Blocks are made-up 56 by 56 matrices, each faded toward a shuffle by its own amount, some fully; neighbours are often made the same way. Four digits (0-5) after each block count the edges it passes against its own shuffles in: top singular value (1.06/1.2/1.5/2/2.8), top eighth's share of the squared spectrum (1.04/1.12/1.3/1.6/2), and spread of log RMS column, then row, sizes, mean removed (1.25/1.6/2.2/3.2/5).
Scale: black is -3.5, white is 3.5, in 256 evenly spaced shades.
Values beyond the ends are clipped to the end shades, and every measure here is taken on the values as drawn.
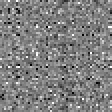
4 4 2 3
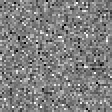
2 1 0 0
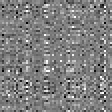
4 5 3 3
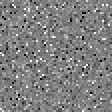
0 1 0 0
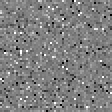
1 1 0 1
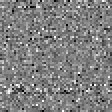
1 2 0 2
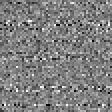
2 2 0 3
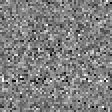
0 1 0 2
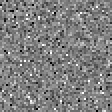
0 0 0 0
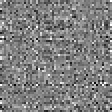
4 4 2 2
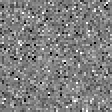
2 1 0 0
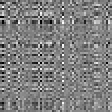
5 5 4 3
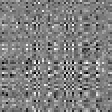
5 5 3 3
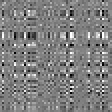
5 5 4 4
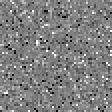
1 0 0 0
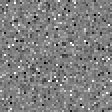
1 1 0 0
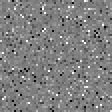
0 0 0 0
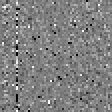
3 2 2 0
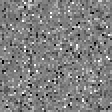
0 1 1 0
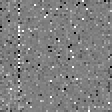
3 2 1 0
